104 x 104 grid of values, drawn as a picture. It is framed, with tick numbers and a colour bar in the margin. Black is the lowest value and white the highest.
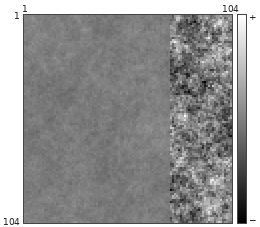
There is no overall slope. The halves do not mirror each other. The texture is blotchy. A few values lie far out on both sides of the bulk. A vertical seam about 70% of the way across splits the table, and the left part is calmer. Overall the values sit about 50% of the way up the scale.
